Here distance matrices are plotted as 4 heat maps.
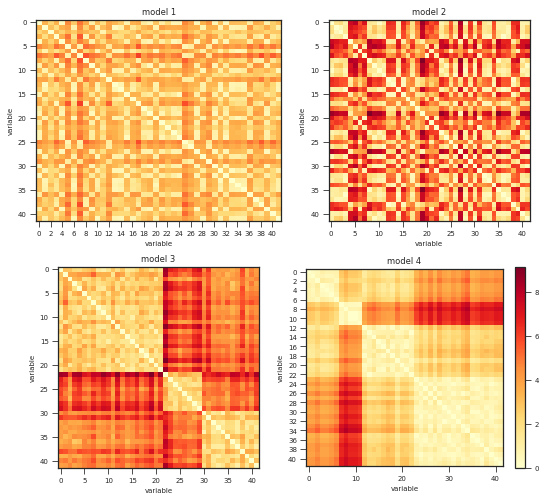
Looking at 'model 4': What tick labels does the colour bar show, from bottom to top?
0, 2, 4, 6, 8
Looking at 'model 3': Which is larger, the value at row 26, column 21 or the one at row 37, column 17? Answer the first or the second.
the first
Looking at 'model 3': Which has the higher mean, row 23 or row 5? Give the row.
23
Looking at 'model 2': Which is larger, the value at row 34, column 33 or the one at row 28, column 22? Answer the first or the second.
the second
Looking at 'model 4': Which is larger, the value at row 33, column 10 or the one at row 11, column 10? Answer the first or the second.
the first
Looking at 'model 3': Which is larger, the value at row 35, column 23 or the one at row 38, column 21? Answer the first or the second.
the second
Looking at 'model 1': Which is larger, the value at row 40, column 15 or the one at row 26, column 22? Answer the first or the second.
the second
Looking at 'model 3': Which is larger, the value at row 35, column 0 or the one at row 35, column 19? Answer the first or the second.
the second
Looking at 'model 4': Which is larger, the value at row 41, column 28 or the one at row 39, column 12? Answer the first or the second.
the second
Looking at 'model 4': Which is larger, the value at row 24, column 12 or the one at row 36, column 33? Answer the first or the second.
the first
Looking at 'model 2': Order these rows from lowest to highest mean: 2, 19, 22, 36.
36, 2, 22, 19
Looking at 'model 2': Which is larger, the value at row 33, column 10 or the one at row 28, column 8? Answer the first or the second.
the second
